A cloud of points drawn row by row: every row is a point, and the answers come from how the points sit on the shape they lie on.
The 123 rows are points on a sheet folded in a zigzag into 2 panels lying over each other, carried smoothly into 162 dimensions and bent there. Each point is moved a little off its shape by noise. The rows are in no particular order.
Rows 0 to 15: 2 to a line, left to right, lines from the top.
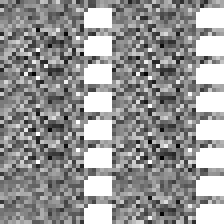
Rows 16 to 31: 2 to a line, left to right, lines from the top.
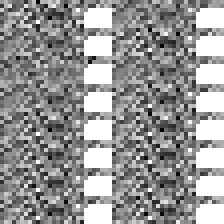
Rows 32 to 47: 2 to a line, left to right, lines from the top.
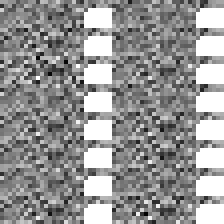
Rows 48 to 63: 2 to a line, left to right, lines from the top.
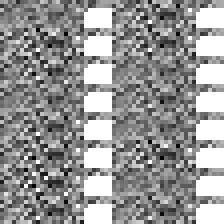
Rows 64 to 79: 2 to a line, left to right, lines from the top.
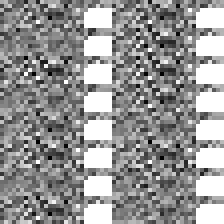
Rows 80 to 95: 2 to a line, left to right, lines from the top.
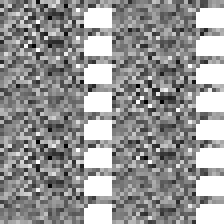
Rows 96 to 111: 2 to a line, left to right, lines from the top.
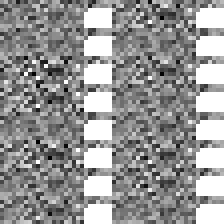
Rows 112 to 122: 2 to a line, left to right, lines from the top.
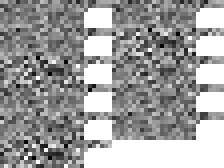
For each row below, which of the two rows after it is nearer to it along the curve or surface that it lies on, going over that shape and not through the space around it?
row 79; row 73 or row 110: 110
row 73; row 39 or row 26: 39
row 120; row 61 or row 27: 61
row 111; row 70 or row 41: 41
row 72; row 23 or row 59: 59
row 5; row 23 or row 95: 95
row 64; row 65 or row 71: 71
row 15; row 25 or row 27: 25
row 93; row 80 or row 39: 39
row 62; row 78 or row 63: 78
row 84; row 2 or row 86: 2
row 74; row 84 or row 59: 59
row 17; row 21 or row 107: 107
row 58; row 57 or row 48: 48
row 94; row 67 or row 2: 67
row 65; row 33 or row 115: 115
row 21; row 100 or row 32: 32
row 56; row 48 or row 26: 48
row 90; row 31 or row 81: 31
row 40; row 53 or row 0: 0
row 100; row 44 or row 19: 19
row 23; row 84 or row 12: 84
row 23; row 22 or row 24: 24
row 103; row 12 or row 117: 117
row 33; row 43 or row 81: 81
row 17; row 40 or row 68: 40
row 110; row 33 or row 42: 42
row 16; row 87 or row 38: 87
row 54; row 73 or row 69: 69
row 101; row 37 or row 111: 111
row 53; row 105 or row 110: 110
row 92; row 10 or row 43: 43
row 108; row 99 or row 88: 99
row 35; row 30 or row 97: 97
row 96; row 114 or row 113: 114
